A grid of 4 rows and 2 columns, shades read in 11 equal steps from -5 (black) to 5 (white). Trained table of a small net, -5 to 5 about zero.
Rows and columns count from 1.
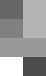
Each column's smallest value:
-1 -2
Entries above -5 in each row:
2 2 2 2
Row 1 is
-1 2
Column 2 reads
2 2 1 -2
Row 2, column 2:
2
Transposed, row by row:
-1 0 1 5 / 2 2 1 -2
